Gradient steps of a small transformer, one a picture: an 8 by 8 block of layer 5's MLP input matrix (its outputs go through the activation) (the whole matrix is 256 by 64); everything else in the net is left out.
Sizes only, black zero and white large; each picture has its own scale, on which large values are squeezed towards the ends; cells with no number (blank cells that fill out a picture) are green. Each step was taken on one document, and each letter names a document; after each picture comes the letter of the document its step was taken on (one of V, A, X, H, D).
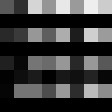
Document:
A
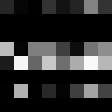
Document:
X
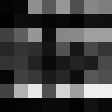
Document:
A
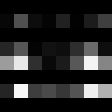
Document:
X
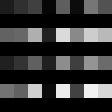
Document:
A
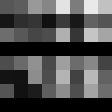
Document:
A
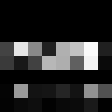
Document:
X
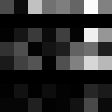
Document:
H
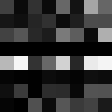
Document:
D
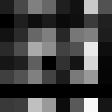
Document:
H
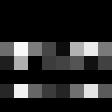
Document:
X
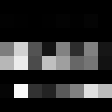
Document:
X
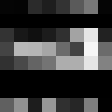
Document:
H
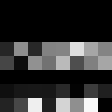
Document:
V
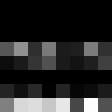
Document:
V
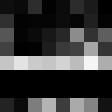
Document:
H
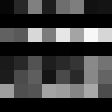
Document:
A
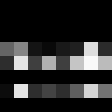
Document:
X
